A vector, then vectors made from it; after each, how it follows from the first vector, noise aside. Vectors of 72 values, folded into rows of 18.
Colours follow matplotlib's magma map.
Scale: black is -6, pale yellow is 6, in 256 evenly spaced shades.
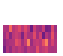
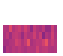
shrunk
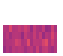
shrunk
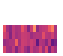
wrapped around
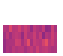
shrunk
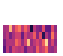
scaled up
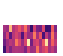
scaled up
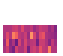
reversed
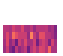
reversed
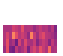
reversed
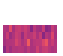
shrunk
